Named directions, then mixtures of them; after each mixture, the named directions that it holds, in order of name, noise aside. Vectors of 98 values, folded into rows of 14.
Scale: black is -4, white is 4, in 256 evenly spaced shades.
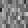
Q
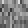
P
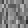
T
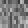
P, T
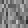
T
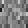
P, Q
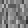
T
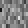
Q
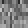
P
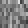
P, T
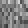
P, T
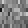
P, Q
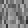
T
